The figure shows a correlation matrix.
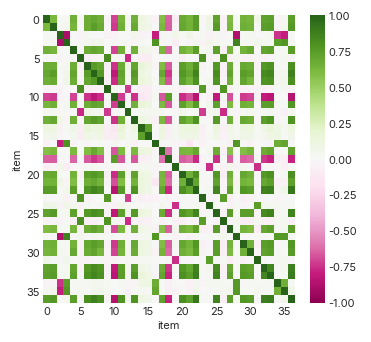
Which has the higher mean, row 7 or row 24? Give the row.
7
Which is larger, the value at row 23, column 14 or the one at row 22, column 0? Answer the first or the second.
the second
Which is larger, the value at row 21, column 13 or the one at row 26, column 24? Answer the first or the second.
the first
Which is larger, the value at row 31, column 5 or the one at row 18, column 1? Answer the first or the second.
the first
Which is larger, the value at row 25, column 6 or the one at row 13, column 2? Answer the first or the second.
the first
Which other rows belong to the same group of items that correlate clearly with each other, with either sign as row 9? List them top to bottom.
5, 12, 23, 26
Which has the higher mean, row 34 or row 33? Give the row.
33
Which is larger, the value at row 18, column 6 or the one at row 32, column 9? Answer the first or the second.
the second
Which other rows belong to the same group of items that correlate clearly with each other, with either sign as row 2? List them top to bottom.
3, 16, 28, 34, 35
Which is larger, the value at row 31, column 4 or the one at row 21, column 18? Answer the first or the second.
the first
